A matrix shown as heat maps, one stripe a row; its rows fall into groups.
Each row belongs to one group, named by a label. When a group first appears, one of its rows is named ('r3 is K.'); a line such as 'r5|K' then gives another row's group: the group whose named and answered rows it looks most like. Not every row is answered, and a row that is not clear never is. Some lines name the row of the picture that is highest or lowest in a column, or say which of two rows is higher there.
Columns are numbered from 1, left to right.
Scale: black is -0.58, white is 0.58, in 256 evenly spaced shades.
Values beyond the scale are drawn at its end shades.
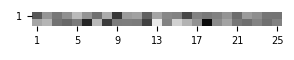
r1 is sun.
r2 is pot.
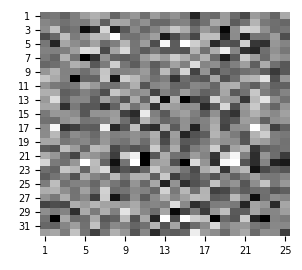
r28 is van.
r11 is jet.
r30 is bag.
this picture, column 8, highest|4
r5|bag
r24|sun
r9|pot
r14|pot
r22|jet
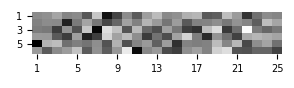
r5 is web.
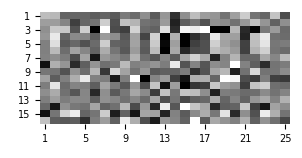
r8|web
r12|pot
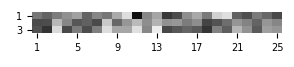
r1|jet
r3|sun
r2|sun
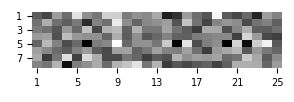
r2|web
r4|van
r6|jet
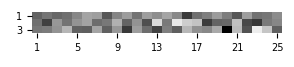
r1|van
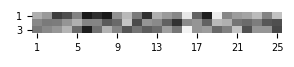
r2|jet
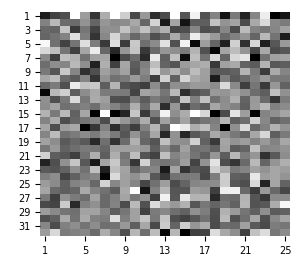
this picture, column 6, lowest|15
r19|pot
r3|sun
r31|bag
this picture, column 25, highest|28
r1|van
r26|jet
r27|bag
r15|pot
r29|jet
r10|pot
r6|jet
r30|sun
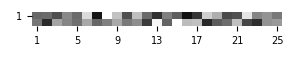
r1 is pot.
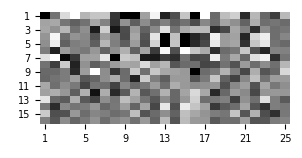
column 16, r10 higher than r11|No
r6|bag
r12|pot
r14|bag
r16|bag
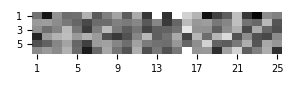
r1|bag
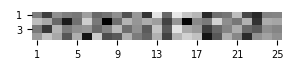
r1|bag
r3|bag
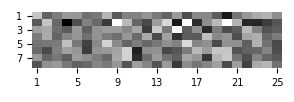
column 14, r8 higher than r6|Yes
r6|jet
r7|jet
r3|pot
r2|web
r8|web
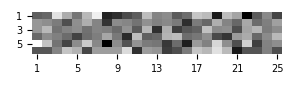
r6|jet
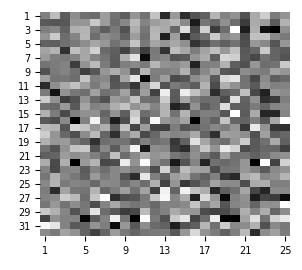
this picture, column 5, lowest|30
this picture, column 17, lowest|22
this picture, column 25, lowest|27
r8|van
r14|sun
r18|jet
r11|web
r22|sun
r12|bag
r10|jet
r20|jet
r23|bag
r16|van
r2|van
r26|bag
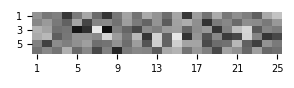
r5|bag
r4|pot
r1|van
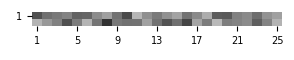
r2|van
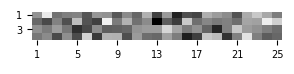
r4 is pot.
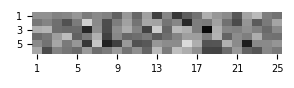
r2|van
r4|web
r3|pot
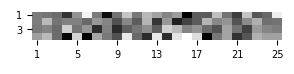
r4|pot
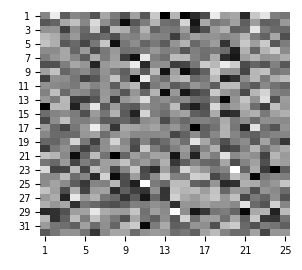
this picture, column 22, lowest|24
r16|web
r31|jet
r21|van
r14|web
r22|sun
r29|van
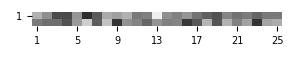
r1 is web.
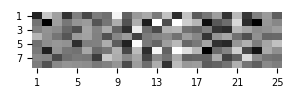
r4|jet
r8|bag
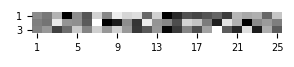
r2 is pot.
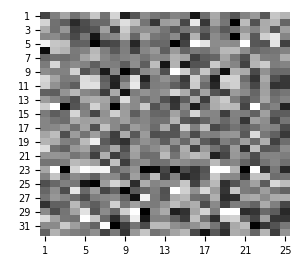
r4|web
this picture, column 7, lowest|9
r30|jet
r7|van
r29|jet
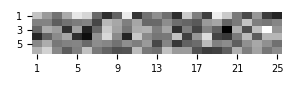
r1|jet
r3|web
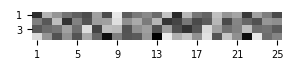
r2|sun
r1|web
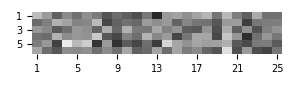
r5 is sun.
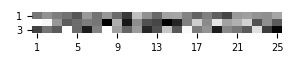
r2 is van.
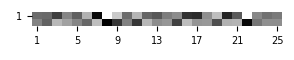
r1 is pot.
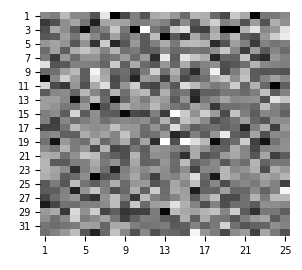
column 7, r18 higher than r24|Yes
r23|van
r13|van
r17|van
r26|van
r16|bag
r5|pot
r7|bag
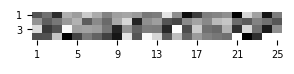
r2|jet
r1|van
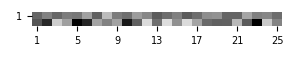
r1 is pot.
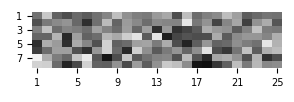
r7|jet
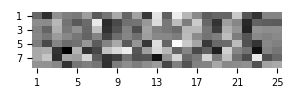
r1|bag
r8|van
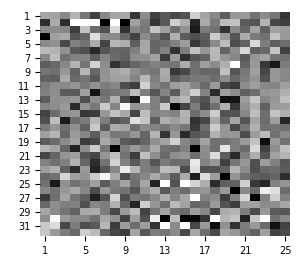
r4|web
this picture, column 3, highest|24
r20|van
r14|sun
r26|web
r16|van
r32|jet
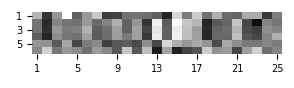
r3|bag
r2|bag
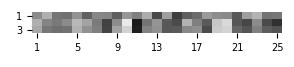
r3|jet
